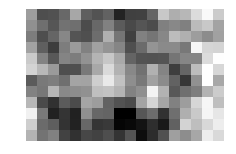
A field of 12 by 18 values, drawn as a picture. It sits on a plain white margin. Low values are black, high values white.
The ninth with the lowest average is the bottom middle. There are no regular stripes. The field is mottled with small blotches.
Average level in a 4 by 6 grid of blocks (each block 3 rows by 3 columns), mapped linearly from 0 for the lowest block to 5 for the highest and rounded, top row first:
2 2 2 1 3 4 / 3 2 4 2 2 5 / 2 3 4 3 2 4 / 3 1 0 0 2 5
